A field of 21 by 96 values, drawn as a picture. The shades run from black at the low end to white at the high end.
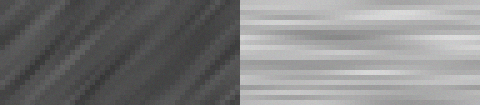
The table splits into one row of 2 panels. Panel 1,1: low, slanting up to the right, faint in contrast. Panel 1,2: high, streaked across.
